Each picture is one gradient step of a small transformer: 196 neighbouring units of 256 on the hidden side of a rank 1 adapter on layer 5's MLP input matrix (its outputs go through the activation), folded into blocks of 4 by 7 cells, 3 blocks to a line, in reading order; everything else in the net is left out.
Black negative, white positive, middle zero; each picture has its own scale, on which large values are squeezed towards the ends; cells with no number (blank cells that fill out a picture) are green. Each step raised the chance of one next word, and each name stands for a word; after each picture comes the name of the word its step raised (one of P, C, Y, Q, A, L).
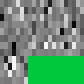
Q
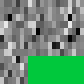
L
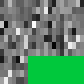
L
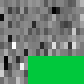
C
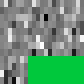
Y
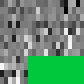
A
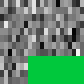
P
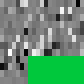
C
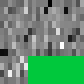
P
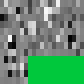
L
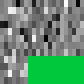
L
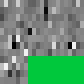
Q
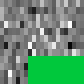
Y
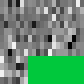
C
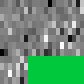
P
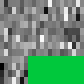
A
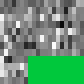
C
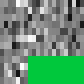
Q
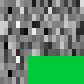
Q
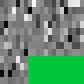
A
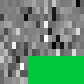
C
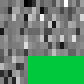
P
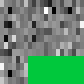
A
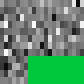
C
